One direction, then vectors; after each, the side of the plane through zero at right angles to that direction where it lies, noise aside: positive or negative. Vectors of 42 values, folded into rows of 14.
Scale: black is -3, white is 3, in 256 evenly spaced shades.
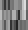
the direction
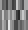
positive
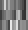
negative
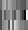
negative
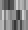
positive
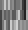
negative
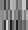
positive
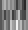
negative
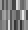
positive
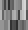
positive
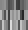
negative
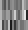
positive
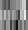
positive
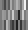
positive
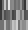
negative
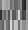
negative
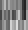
negative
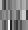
positive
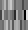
negative
